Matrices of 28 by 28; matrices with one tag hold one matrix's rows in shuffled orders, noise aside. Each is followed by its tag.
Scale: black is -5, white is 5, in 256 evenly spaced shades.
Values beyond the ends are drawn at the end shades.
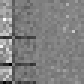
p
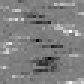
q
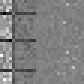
p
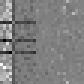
p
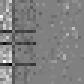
p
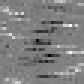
q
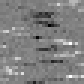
q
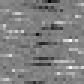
q
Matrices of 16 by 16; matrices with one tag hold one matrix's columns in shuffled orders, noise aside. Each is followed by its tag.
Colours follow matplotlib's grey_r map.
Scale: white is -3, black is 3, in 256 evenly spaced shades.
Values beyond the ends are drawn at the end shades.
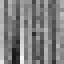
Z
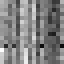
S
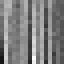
Z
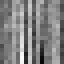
Z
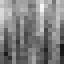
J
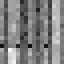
S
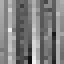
Z
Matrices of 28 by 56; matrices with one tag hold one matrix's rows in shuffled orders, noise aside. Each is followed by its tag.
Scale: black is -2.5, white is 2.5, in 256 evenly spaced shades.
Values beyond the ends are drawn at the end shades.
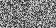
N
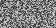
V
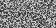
V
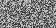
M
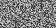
M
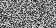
V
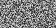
M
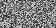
V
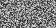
V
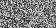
N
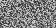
V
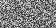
M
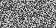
V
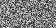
M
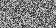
M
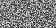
M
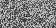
N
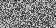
M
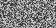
V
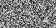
M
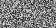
M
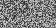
N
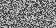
V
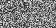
N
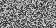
V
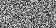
M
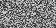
V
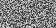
M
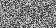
M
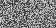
N
